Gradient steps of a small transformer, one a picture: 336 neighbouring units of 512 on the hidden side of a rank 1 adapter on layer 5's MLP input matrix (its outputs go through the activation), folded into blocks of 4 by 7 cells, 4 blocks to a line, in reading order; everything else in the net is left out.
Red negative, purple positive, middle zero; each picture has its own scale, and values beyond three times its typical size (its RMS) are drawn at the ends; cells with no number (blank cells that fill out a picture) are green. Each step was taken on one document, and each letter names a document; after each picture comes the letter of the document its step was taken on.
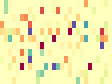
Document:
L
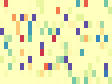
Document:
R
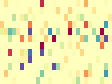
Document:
L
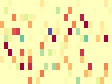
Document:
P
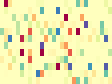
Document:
R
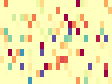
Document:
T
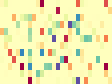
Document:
T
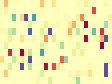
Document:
L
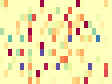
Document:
T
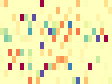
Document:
T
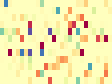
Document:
P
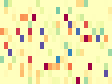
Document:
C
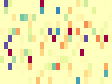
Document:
P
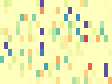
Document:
C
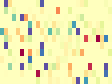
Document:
C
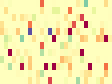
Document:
P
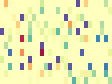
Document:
R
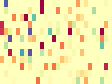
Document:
L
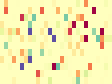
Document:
L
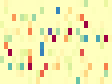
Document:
P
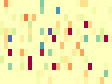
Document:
P
